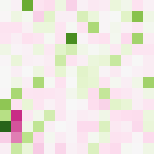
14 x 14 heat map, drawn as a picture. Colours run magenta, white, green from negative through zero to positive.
Neither half mirrors the other. The bottom left is the roughest part. On average the colour sits 50% of the way up the scale. There is no overall slope. The bottom middle is the smoothest part. In the bottom left lies a patch that is rougher than the rest.
